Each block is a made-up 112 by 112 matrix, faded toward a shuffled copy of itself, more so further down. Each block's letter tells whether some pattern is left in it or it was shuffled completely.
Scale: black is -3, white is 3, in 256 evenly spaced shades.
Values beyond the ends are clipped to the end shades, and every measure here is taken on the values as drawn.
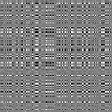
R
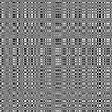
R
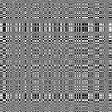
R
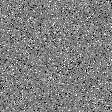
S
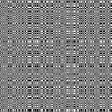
R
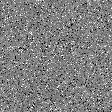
S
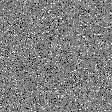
S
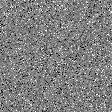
S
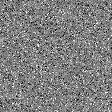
S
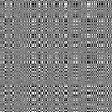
R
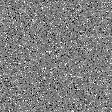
S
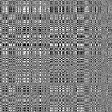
R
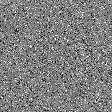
S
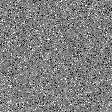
S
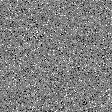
S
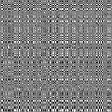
R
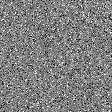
S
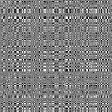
R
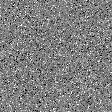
S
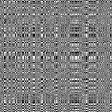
R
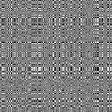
R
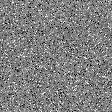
S
